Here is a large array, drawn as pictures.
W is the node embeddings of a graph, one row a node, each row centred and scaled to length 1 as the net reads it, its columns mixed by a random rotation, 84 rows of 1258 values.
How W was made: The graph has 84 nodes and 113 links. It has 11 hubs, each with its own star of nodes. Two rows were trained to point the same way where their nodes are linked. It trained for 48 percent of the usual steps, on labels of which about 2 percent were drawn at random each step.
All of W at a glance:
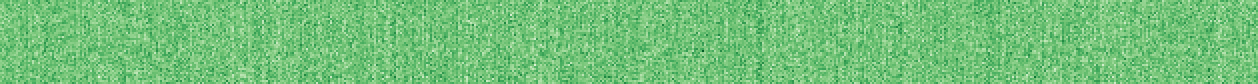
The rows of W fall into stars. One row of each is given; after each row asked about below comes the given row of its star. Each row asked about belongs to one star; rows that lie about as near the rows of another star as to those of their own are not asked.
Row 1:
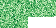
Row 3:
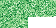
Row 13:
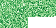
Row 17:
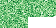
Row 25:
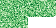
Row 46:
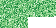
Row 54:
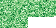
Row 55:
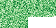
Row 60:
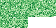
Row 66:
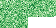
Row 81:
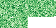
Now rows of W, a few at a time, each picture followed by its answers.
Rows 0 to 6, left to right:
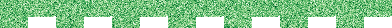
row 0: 13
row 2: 13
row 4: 46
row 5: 60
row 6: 55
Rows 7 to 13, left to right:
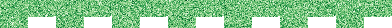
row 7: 81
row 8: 60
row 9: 81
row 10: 1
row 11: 3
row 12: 46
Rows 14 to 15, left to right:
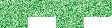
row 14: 3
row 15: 60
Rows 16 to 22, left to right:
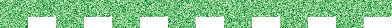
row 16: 55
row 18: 66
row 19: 13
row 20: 17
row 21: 54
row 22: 1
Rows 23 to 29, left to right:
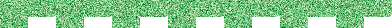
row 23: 54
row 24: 66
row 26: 17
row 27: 55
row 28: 46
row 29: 25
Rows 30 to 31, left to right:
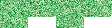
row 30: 3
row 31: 25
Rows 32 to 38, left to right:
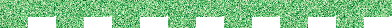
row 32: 54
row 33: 13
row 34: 60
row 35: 66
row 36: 13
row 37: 17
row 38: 46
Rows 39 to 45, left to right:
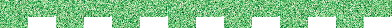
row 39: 60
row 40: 66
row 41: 60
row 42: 3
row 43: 66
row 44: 3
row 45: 81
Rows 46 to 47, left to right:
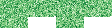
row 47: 3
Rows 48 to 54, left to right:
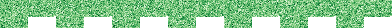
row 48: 66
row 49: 81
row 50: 3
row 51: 66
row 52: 55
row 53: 55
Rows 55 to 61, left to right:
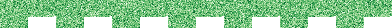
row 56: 3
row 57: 17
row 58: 25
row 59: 13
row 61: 46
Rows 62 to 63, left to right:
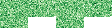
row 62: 25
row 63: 54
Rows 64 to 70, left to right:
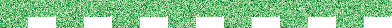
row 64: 13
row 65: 60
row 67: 81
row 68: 46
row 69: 25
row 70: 81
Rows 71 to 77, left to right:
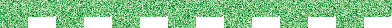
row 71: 17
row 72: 13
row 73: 1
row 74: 25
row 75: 46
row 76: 17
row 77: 17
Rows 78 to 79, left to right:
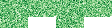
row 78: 3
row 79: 13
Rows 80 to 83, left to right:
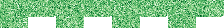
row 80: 17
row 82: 60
